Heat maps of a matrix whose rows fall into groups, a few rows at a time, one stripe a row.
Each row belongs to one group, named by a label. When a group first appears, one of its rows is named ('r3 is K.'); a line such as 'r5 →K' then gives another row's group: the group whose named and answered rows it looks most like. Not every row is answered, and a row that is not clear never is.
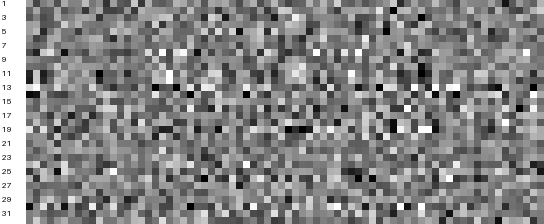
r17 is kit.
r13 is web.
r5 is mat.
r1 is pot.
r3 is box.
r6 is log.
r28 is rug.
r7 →log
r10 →box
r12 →box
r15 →rug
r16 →log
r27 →mat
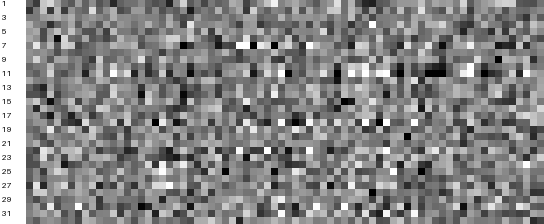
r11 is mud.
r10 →mud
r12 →web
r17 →kit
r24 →kit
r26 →mud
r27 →box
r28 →mud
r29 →rug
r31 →kit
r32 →mat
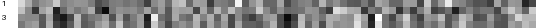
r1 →web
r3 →kit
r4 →kit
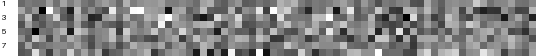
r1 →box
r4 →box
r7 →box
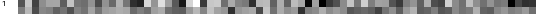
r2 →mat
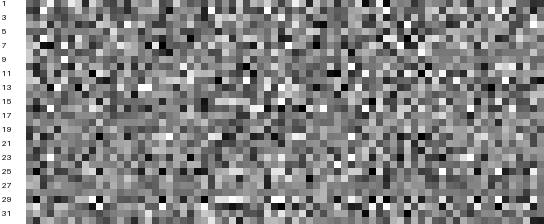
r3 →rug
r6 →pot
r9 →web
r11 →web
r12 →web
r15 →rug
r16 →log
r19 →log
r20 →box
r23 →mud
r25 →rug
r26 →mat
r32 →mat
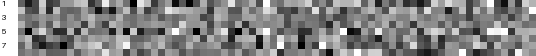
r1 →rug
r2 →pot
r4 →web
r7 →mat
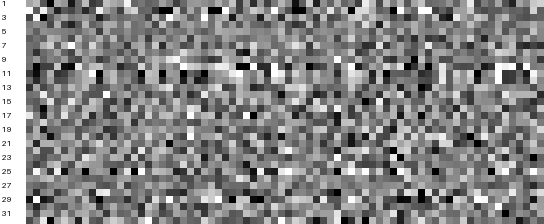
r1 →kit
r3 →box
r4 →kit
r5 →rug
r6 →mud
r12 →rug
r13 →box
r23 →pot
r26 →mud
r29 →box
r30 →rug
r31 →pot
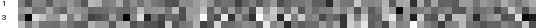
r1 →web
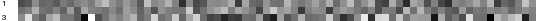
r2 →rug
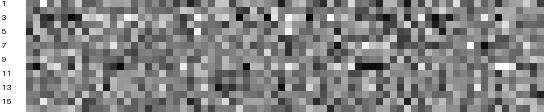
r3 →mat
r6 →pot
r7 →mud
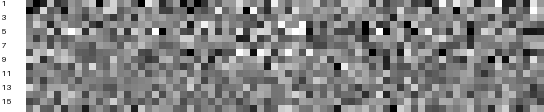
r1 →rug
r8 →mud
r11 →mud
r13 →web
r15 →log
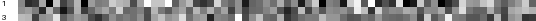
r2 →kit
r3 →web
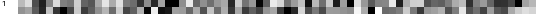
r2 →kit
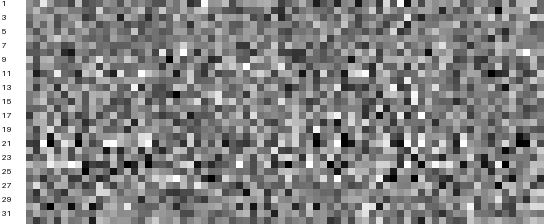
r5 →pot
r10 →rug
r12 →log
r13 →pot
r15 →rug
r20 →log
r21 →log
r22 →pot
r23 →mud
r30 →kit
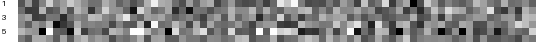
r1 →box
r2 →rug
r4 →kit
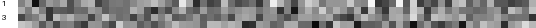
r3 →log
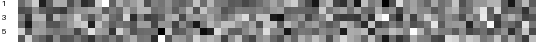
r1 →log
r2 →mat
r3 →pot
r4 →rug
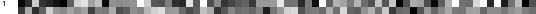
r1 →mat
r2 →box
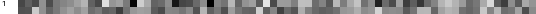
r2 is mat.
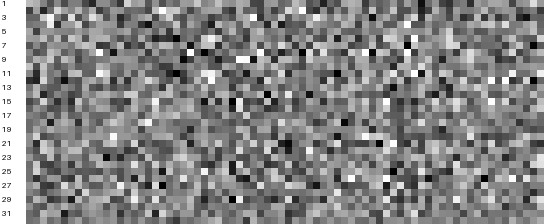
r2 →box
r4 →log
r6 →web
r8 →log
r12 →mat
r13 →box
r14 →mat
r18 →log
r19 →mud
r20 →mud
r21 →pot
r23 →pot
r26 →mud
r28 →pot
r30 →pot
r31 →kit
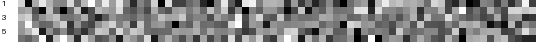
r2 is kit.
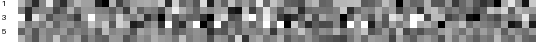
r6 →web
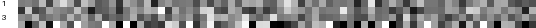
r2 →box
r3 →rug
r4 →pot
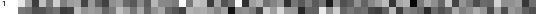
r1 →web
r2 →mat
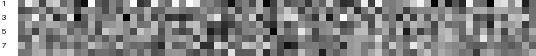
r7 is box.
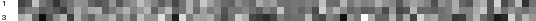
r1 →mat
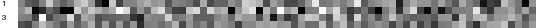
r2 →mat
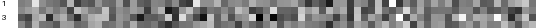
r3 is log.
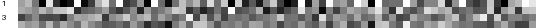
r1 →kit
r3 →mat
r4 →web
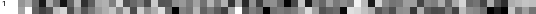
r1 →kit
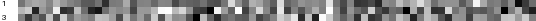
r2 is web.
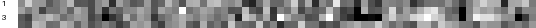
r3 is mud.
